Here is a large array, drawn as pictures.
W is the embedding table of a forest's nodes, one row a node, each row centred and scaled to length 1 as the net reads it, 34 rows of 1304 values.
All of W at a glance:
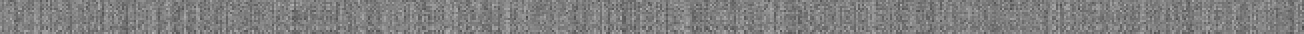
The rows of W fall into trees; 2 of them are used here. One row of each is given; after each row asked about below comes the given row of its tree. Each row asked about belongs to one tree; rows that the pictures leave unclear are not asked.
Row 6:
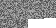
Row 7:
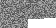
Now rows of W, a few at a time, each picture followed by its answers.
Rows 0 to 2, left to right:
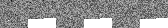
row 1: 6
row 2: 7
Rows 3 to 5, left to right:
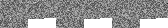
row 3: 6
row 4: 6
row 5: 6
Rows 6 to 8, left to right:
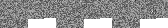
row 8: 6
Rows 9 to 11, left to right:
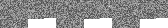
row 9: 6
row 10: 7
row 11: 7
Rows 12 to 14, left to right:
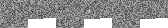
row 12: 7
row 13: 6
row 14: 7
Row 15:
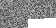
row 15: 6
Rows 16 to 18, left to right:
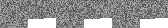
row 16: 7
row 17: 7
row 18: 7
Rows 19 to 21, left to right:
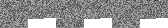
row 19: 7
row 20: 6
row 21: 7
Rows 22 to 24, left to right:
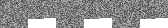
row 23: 7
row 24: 7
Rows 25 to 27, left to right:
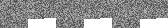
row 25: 6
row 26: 6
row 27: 6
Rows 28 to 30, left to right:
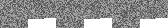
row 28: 6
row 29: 6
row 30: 7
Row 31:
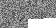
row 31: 7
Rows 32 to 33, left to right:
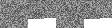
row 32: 7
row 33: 7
